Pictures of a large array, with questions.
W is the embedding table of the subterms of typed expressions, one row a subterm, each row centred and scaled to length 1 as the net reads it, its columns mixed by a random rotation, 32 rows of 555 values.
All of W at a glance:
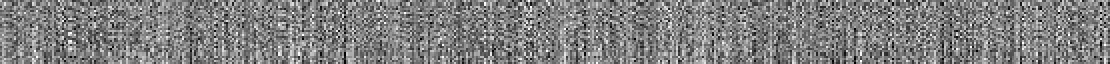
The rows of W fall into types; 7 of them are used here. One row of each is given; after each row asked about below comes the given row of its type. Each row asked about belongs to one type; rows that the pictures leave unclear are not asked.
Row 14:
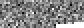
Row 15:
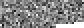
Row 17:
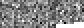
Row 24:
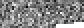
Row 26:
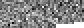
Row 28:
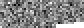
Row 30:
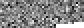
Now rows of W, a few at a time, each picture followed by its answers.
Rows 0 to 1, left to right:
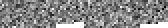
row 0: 14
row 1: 15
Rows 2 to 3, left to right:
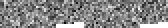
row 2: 15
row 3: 26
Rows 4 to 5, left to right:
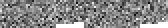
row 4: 30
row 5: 26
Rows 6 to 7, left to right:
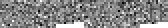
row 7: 24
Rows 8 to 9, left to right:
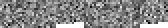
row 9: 17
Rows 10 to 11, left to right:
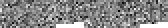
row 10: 30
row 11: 24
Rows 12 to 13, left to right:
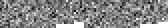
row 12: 26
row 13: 26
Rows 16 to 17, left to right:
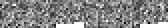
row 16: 14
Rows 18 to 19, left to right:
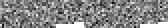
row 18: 15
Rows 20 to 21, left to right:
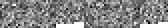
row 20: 14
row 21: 17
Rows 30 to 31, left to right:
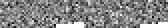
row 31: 15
